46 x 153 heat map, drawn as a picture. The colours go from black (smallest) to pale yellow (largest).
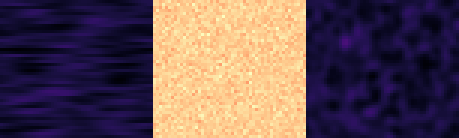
It is made of 1 by 3 panels. Panel 1,1: very low, streaked across, faint in contrast. Panel 1,2: very high, fine-grained, faint in contrast. Panel 1,3: very low, blotchy, faint in contrast.
